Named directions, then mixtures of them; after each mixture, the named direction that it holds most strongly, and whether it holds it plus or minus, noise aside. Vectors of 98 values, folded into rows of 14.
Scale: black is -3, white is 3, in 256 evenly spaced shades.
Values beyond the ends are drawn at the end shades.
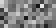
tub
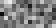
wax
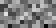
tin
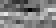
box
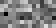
tin, minus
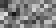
tub, minus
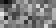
wax, minus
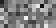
tub, minus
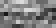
box, minus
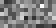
wax, minus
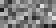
tin, plus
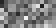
tub, minus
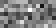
box, minus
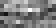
box, minus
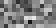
wax, plus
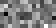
tin, minus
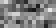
box, plus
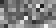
tub, minus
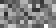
tin, minus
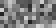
wax, plus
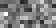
tin, plus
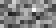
tin, plus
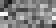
wax, minus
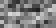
box, plus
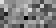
tub, plus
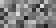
tub, plus
